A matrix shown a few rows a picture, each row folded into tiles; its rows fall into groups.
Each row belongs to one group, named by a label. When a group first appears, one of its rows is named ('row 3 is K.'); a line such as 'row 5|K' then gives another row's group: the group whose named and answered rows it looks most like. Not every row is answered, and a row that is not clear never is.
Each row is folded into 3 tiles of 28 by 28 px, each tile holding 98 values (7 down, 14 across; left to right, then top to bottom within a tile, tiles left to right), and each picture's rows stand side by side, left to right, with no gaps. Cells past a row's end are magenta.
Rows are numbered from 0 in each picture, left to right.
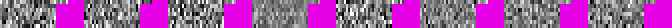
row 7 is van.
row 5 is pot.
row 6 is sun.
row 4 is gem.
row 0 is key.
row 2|pot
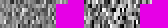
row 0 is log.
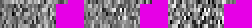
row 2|key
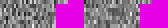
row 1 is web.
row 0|pot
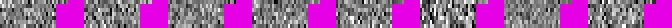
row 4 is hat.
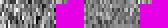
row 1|web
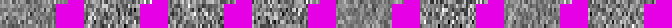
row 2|van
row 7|hat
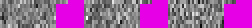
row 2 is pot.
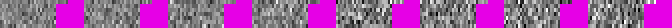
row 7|log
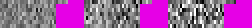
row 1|log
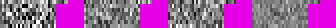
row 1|web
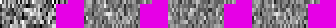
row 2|log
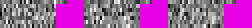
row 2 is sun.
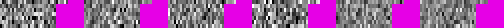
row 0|van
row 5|key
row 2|pot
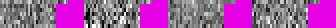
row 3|hat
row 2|van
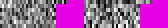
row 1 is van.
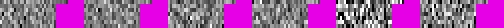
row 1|sun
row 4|gem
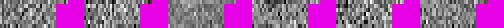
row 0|hat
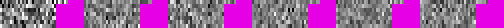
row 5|log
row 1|hat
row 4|web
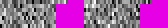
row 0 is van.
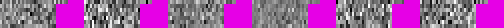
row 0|web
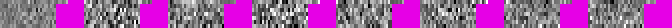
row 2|van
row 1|key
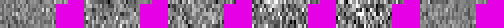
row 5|gem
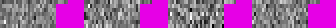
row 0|log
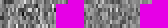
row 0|key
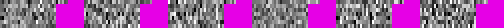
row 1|hat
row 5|pot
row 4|log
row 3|sun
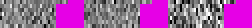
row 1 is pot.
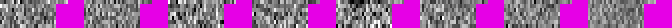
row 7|log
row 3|hat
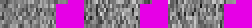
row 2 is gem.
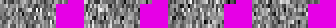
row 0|key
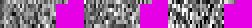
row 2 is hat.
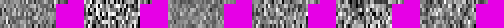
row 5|gem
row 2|log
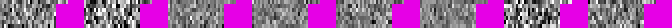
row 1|gem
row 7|gem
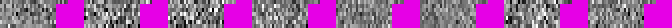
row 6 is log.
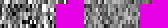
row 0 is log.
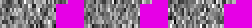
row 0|gem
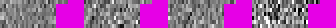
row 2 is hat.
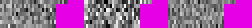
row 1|log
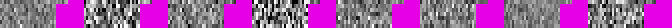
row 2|sun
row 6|hat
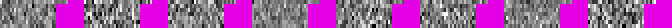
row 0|gem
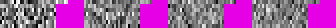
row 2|sun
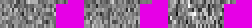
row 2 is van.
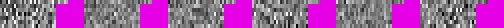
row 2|web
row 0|pot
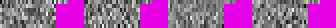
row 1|hat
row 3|key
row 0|web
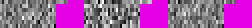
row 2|gem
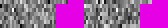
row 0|sun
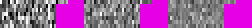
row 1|gem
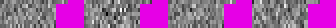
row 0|hat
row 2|hat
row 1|key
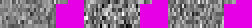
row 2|pot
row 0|web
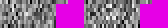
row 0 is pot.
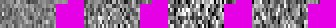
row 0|sun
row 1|hat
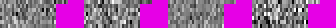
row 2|hat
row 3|web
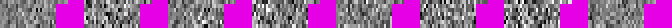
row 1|van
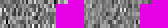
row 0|pot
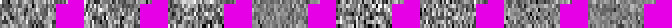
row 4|log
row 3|pot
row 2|van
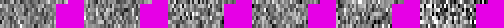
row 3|sun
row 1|log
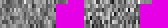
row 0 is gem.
